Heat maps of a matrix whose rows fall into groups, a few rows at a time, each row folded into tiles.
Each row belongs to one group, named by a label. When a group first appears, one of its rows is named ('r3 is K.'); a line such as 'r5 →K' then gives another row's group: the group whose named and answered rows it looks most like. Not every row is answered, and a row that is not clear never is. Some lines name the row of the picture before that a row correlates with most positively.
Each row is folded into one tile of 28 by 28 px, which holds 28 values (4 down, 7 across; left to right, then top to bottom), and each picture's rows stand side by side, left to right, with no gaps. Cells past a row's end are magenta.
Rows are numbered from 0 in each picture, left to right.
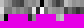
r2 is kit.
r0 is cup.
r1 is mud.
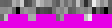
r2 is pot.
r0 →pot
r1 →kit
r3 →kit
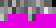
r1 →cup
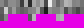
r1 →pot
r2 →kit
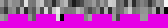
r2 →cup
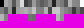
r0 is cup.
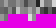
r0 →cup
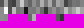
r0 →mud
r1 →pot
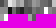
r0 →kit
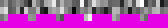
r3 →kit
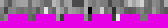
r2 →cup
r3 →cup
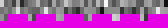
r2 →kit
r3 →pot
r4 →kit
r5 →cup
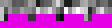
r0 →cup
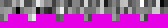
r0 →pot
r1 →kit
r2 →mud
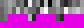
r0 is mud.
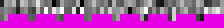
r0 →pot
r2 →mud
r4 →pot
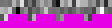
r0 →pot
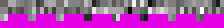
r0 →kit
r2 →kit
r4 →pot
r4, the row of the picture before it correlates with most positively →0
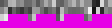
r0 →kit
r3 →mud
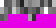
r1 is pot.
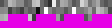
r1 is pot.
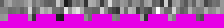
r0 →kit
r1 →cup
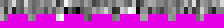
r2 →kit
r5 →kit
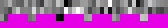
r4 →cup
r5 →kit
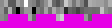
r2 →kit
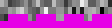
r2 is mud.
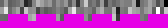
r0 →mud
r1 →kit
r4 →cup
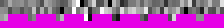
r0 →kit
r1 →mud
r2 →cup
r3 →cup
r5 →mud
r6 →pot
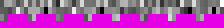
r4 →kit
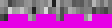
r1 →cup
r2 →cup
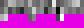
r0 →kit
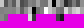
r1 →cup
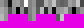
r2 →pot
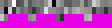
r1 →cup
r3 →kit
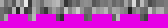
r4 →pot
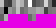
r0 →cup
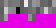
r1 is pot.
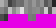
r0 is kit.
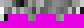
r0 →cup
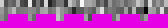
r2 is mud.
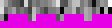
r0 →cup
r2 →cup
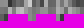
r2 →cup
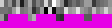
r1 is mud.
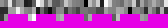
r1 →kit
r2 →kit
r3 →pot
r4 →pot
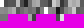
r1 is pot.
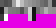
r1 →cup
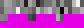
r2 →cup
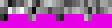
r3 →cup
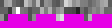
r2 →kit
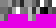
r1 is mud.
